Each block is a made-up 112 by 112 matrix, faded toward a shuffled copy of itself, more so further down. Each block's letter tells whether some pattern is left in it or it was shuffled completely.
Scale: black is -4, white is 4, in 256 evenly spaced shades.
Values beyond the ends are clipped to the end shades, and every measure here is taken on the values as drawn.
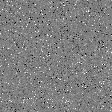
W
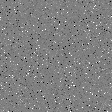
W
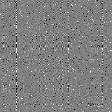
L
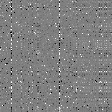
L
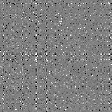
L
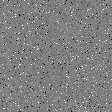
W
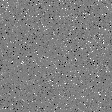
W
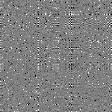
L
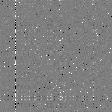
L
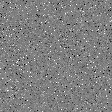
W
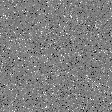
W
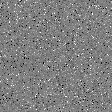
W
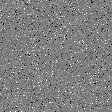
W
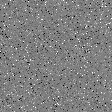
W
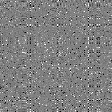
L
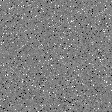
W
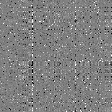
L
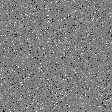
W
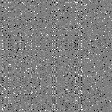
L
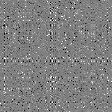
L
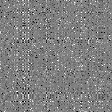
L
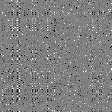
L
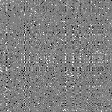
L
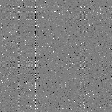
L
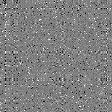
L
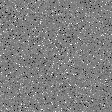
W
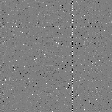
L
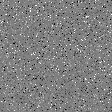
W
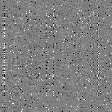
L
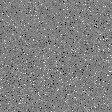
W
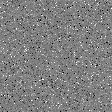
W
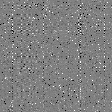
L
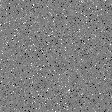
W
